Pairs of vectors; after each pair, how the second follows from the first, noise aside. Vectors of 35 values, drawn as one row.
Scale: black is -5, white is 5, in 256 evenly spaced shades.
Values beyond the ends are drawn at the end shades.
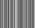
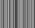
negated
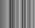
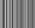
shuffled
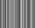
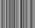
negated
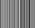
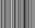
shuffled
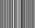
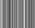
shuffled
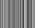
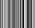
scaled up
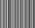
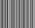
negated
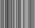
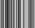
scaled up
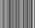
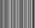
negated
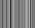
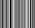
scaled up
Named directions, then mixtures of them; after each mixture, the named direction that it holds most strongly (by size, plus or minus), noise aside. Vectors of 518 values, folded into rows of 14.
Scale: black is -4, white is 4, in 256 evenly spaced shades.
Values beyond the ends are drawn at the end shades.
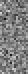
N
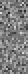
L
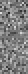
L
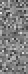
L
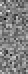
N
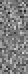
L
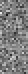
N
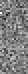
N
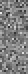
L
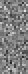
L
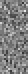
L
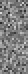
L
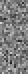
N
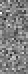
N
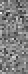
N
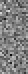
N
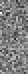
N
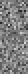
L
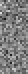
N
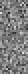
L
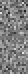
L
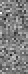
N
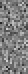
L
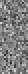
N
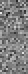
L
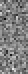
N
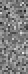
L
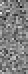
N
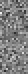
L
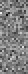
L
